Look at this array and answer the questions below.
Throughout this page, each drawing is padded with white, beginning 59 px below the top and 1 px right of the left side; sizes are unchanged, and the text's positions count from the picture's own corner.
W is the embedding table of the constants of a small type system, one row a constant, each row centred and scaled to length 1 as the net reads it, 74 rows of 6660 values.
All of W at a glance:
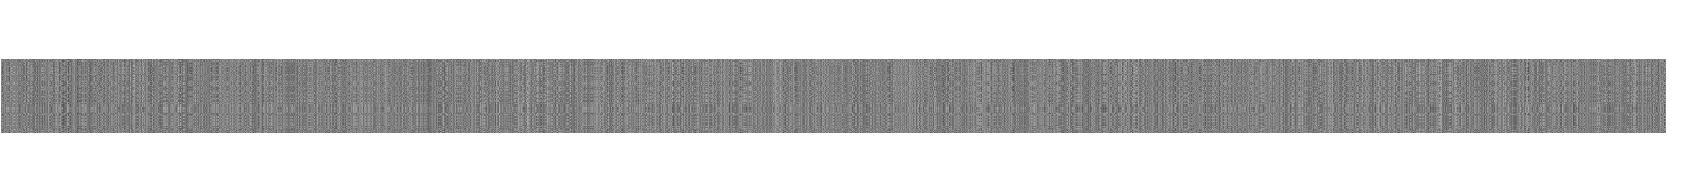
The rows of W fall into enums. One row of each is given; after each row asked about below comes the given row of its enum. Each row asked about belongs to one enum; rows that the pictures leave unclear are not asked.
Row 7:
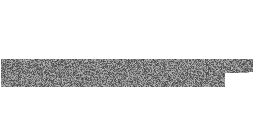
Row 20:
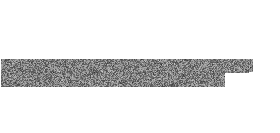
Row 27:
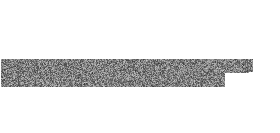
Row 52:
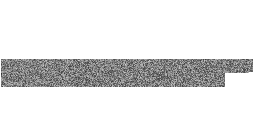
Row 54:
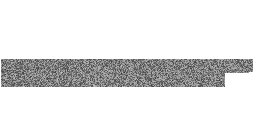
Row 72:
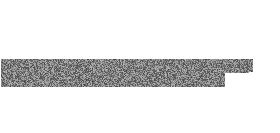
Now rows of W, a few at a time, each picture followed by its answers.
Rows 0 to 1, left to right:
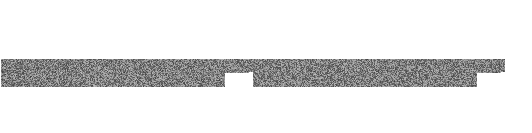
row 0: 54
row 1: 72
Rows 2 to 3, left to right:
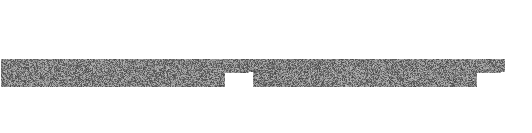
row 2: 72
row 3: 54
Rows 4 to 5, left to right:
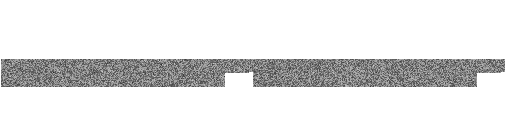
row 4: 20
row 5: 54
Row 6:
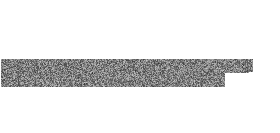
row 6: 27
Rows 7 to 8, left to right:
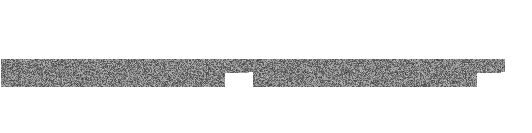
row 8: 20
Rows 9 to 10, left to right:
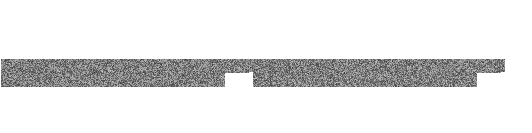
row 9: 20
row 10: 27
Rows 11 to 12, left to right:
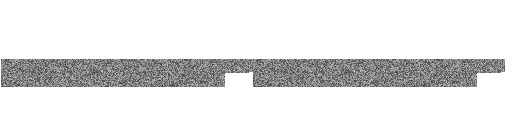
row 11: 20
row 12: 20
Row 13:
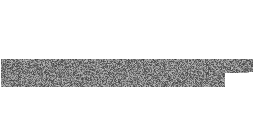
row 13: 7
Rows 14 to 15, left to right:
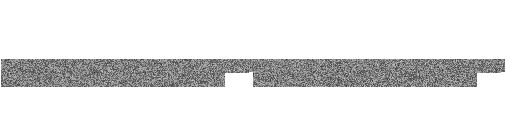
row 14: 20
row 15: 52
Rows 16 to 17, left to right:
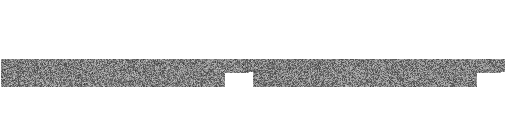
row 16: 27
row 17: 54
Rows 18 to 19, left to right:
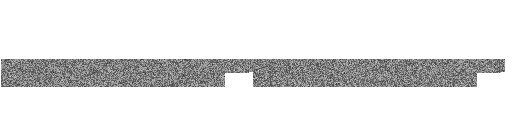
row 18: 20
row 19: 27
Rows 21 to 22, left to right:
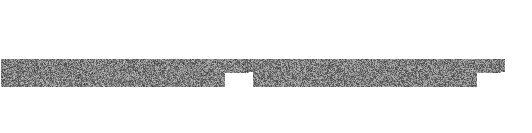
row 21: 27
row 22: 72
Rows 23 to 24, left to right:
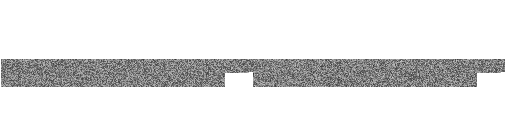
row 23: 7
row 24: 52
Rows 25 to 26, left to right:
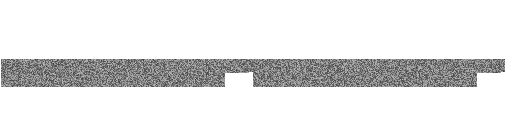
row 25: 7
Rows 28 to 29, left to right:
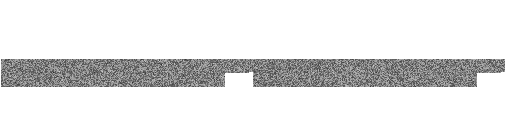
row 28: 20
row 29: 54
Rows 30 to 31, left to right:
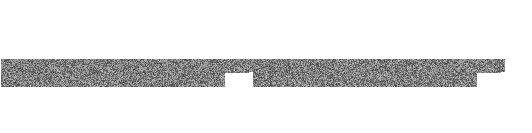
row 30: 20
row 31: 27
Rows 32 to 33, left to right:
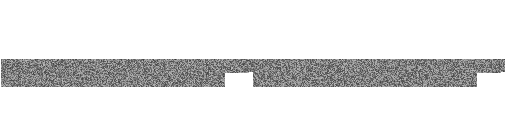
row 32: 7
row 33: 72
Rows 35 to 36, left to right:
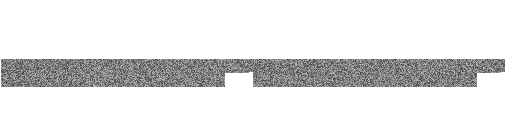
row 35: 54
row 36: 7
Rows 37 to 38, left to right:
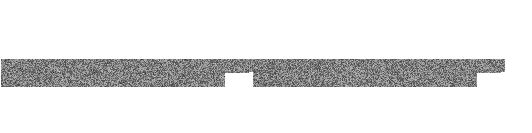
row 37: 20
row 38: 54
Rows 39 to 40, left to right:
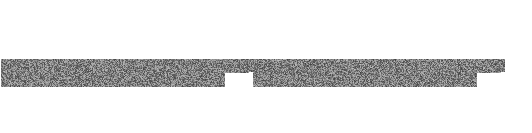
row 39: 72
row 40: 7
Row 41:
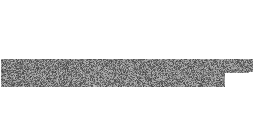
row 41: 54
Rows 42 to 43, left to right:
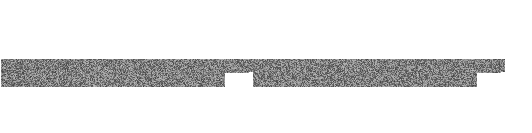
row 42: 54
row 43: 72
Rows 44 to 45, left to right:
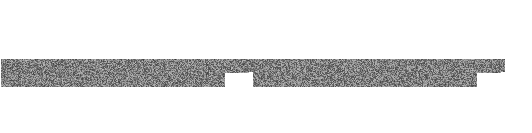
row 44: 7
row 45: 72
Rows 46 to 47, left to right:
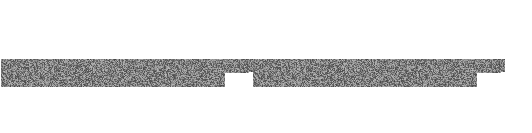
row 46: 72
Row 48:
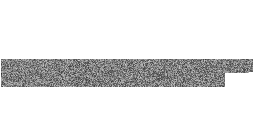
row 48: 52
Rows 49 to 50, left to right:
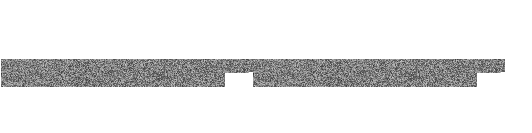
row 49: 52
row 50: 52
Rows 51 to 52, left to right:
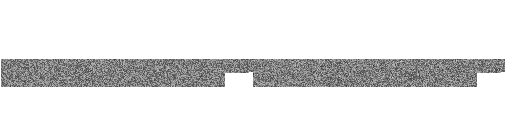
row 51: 72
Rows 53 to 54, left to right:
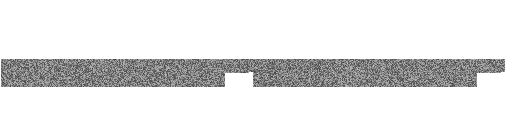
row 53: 72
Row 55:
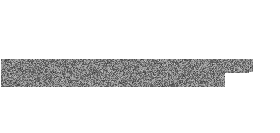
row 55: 20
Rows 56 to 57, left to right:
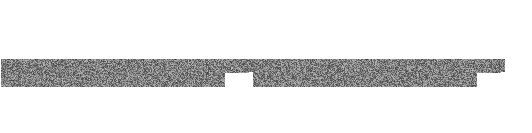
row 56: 7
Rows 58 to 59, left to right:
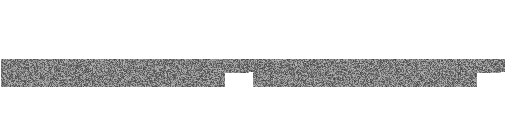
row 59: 7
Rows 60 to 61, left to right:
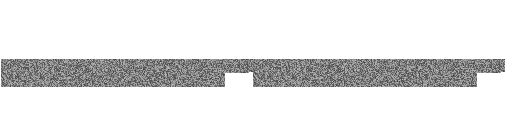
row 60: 72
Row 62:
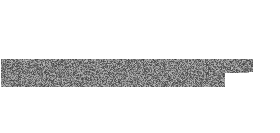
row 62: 7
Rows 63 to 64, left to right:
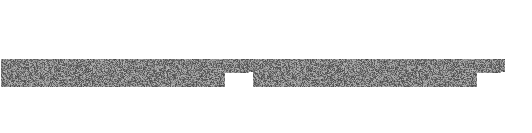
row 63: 72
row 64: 72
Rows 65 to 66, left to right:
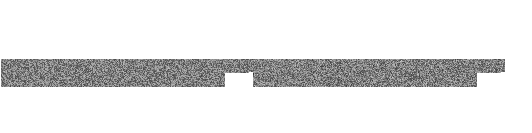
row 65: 72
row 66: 52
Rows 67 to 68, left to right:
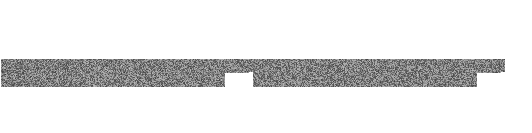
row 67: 54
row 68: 72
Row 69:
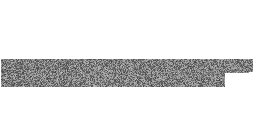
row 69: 54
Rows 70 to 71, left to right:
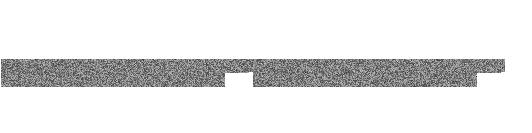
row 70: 7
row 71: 20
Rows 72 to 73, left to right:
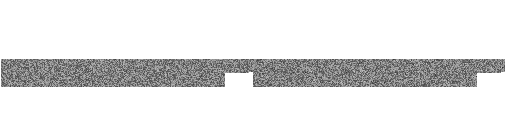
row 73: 20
